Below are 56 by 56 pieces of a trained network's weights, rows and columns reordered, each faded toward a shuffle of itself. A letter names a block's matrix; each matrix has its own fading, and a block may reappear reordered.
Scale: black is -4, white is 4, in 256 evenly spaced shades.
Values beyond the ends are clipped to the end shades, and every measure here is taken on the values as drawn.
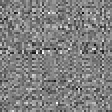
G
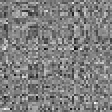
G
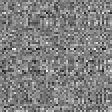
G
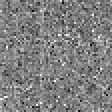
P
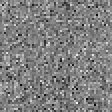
P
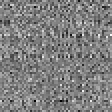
G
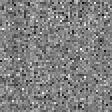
P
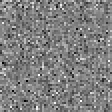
P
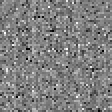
P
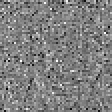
P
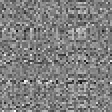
G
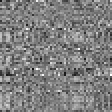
G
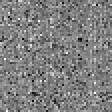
P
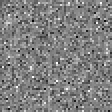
P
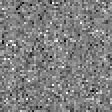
P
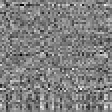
G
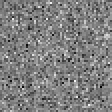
P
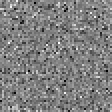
P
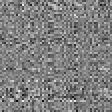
G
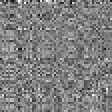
G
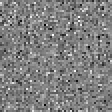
P
